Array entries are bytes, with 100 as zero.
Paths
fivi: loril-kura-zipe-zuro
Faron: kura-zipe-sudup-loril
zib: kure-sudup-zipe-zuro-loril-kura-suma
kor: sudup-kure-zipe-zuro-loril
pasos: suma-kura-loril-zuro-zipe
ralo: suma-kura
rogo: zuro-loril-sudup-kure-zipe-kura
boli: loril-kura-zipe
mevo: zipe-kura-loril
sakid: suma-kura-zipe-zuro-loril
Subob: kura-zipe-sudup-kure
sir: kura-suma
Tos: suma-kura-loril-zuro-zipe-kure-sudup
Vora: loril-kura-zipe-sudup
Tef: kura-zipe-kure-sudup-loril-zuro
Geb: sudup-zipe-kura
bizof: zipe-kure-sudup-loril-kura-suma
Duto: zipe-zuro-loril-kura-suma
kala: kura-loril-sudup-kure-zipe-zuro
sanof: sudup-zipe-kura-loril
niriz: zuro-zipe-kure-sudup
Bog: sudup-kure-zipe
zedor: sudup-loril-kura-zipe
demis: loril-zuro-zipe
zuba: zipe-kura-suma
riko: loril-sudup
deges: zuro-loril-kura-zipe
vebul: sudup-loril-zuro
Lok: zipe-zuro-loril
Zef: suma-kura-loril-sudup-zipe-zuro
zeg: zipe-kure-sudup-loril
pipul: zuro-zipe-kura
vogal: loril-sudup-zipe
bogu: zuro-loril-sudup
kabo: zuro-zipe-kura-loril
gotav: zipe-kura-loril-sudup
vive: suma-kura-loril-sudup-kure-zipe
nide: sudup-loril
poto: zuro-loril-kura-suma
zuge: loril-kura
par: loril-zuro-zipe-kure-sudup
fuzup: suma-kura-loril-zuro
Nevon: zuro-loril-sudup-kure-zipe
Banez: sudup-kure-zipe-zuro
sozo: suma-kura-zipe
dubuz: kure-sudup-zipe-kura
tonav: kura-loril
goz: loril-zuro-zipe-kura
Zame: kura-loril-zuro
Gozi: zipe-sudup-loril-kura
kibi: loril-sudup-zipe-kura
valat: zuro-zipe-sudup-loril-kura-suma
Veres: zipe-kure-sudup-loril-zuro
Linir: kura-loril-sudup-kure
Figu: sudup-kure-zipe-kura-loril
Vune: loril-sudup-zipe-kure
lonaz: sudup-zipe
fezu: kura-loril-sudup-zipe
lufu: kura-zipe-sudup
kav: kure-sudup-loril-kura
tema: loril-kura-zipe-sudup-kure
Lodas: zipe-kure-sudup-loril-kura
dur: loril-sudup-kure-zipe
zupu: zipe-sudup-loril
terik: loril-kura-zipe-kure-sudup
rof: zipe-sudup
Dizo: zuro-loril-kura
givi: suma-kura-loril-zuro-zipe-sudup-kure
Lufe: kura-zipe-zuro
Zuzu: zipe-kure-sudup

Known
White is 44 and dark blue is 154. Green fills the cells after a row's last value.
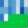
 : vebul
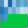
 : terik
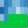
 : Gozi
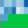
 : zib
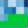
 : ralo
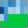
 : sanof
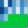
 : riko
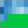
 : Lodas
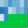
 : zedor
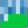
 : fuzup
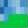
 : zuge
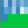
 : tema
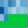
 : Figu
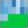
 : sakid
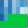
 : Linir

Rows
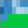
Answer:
kav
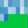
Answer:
vive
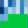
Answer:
nide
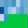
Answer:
mevo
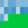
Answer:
Zef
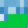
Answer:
boli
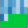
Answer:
Tef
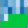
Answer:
Zame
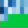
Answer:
zupu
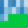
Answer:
kor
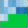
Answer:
demis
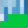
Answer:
sozo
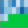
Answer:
Lok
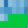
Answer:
goz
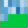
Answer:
Nevon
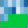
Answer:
poto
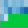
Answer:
fivi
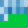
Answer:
Banez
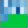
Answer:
Vune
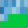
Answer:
kabo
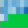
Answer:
deges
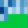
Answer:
Faron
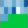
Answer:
valat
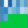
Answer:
Zuzu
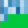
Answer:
dur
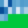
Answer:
gotav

